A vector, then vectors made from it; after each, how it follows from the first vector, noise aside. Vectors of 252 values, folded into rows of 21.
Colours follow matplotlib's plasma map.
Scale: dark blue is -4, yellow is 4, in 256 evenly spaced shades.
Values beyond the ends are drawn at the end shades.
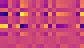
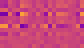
shrunk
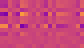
shrunk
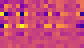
sign-scrambled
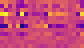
sign-scrambled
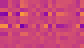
shrunk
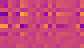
shrunk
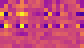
sign-scrambled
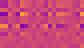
shrunk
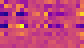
sign-scrambled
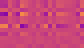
shrunk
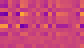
shrunk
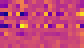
sign-scrambled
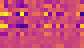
sign-scrambled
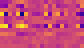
sign-scrambled
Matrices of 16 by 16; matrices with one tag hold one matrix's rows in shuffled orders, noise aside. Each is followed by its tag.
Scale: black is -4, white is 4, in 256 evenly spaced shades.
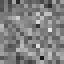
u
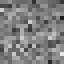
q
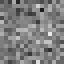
u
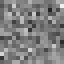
q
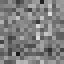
u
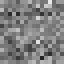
u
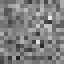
u
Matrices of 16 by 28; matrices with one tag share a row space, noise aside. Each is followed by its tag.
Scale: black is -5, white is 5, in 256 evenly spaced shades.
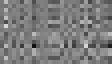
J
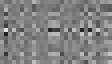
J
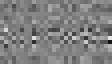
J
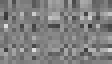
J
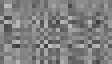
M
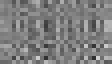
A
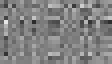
J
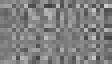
A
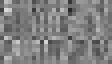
M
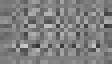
A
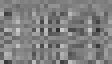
M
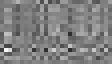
M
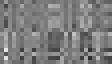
J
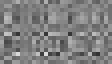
M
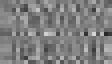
A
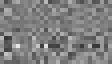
M
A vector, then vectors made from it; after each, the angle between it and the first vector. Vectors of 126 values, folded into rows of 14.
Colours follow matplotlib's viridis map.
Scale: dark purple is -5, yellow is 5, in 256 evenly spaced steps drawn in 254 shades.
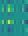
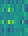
nearly parallel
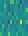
partly opposed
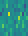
orthogonal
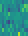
partly opposed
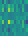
nearly parallel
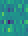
nearly opposite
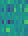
nearly opposite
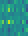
nearly parallel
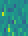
partly opposed
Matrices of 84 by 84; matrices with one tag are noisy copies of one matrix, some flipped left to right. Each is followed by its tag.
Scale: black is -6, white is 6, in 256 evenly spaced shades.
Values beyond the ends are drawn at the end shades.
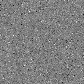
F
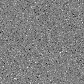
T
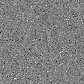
T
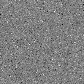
F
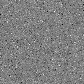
F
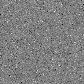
F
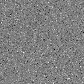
T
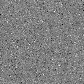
F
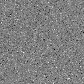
T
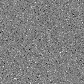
T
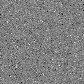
F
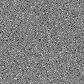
T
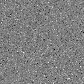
T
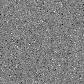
F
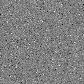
F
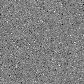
F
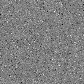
F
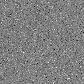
T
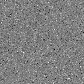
T
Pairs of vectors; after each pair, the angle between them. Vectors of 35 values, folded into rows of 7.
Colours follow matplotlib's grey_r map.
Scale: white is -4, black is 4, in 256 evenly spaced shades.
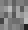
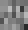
nearly parallel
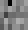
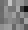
partly opposed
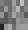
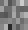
orthogonal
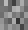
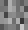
partly opposed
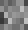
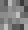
orthogonal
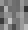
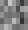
orthogonal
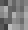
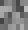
partly aligned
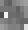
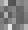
partly aligned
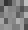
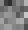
nearly parallel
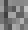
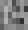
partly opposed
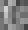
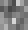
partly opposed
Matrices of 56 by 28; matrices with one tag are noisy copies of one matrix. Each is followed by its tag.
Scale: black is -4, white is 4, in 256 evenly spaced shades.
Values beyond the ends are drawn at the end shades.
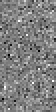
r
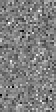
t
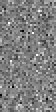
t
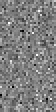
t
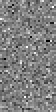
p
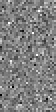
t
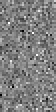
t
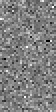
p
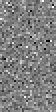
p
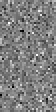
t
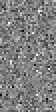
t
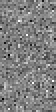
r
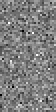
t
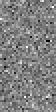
p
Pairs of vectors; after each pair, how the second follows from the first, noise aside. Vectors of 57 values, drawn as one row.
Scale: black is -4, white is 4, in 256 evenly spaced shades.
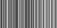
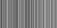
shrunk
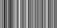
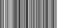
negated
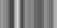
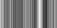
reversed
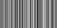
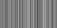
shrunk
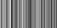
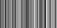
reversed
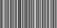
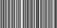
reversed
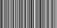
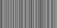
shrunk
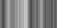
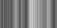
reversed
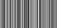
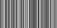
negated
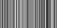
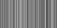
shrunk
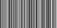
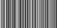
reversed
